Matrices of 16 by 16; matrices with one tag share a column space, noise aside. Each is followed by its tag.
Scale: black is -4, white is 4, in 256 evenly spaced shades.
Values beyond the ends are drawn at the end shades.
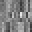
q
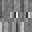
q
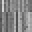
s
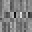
q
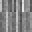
s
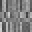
q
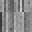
s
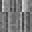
s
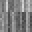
s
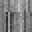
s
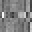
q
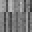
s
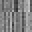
s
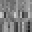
q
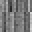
s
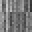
s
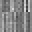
s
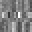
q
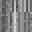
s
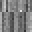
s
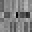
q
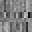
q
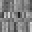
q
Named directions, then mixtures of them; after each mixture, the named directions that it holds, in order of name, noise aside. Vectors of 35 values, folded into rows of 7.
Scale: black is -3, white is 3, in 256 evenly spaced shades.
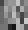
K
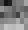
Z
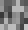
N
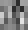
K, N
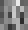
K, N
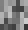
N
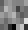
K, N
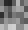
N, Z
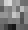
K, Z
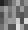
K, Z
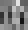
K, N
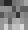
Z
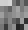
K, Z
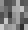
N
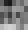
N, Z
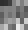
K, Z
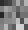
K, Z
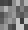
K, Z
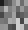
K, Z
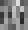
K, N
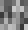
N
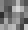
N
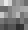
Z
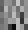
K
